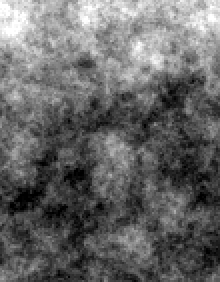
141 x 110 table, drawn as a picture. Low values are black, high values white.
Lone odd cells: none. Average level on the scale: 40%. Slope: up to the top. Odd rows or columns: none.
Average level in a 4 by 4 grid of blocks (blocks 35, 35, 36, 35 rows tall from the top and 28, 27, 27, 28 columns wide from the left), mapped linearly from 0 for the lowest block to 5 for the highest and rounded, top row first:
5455 | 2111 | 0010 | 1010
